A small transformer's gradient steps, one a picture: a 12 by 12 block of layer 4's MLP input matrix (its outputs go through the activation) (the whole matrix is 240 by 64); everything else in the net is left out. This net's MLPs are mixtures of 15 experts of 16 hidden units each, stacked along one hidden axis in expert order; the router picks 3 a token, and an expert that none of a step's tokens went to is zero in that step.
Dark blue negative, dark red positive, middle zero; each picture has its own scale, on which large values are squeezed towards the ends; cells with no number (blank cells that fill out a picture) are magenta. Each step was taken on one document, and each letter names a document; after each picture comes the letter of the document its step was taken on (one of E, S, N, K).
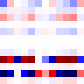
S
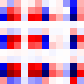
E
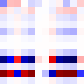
S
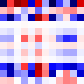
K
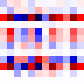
K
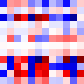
K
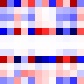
S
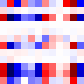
E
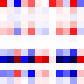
S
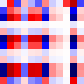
E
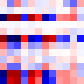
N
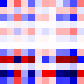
S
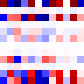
K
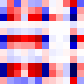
E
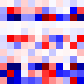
E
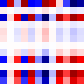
K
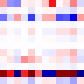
S
